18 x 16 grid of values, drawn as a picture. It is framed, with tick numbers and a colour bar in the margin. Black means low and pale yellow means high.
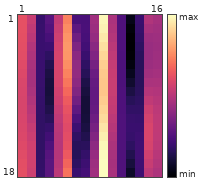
Streaks run downward. No overall slope runs across the table. The ninth with the lowest average is the top right. Overall the values sit about 40% of the way up the scale.
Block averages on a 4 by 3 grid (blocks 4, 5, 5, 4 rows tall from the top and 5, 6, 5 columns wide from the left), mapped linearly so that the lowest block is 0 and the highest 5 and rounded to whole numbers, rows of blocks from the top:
350
250
241
341
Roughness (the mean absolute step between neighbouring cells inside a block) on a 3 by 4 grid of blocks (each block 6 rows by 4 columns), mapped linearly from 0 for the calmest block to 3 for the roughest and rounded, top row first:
0 1 3 0 / 0 1 3 0 / 0 1 3 0
